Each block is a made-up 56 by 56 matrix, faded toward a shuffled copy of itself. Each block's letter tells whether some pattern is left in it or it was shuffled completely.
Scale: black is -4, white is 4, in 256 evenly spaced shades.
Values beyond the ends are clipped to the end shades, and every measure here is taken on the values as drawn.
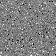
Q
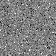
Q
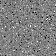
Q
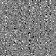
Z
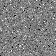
Q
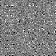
Z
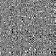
Z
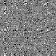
Z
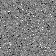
Q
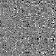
Z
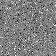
Q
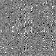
Z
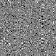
Z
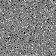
Q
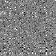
Z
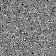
Q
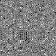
Z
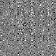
Z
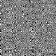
Z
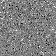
Q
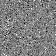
Q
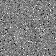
Q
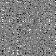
Z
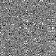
Z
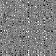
Z
